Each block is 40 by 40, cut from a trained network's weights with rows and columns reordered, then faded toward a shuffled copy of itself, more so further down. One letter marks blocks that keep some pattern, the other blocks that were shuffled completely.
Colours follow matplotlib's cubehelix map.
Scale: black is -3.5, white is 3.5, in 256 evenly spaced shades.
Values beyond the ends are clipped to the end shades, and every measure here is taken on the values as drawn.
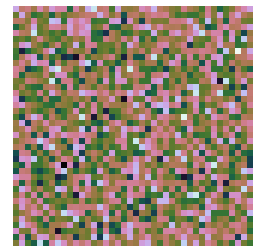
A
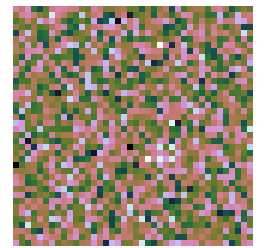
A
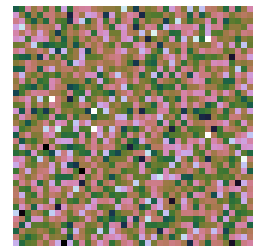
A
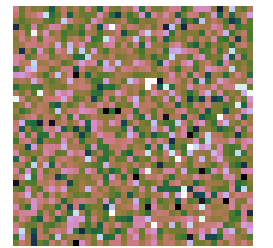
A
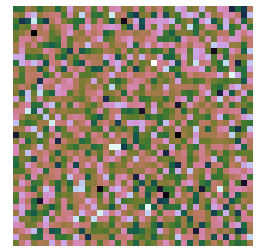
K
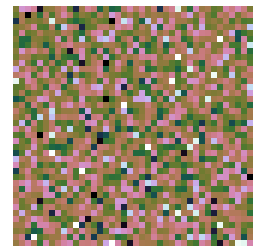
A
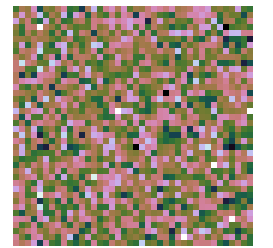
K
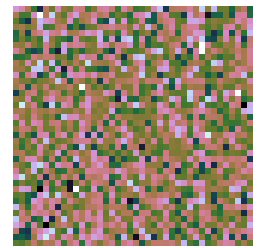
K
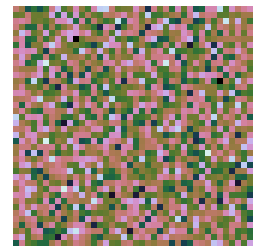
A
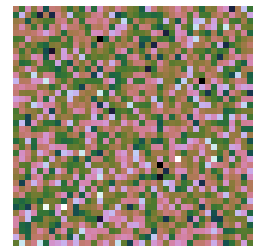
A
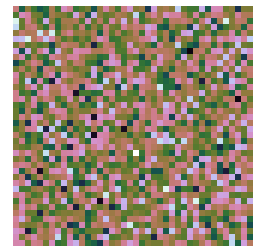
A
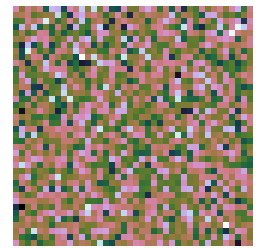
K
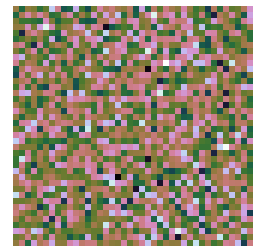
A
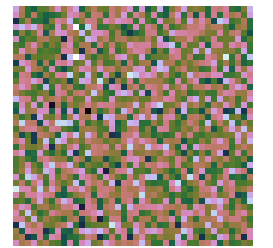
K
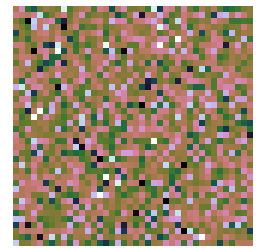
A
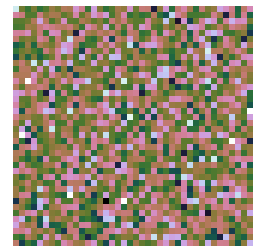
A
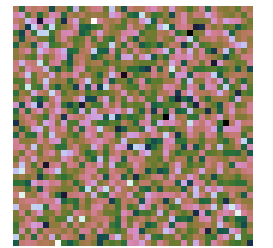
A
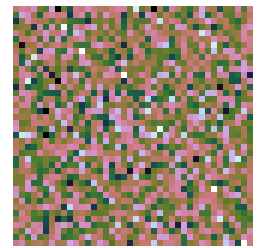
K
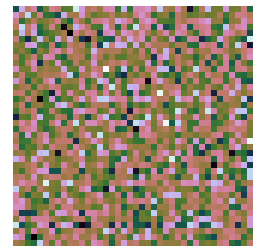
K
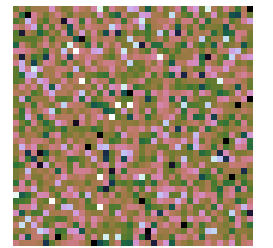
A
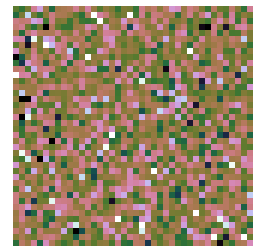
A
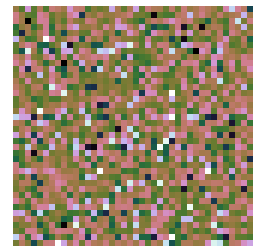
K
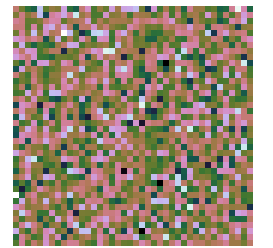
K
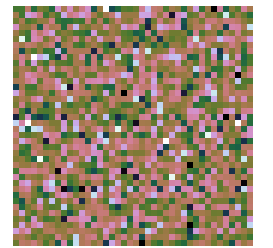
K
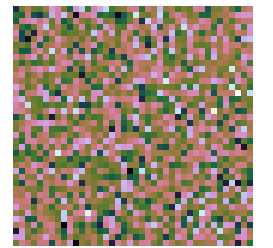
A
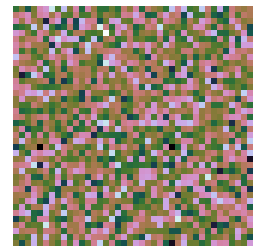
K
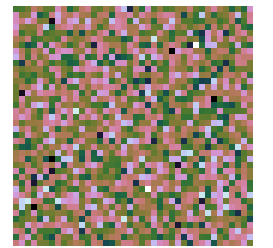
A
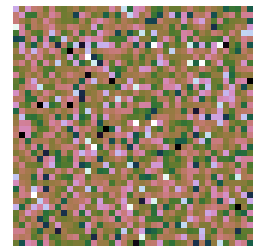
K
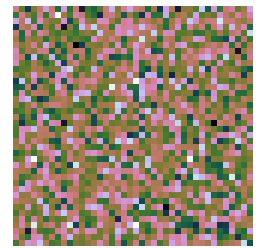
K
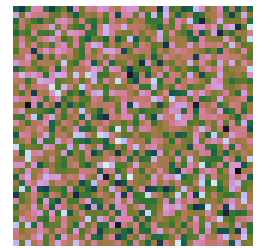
A
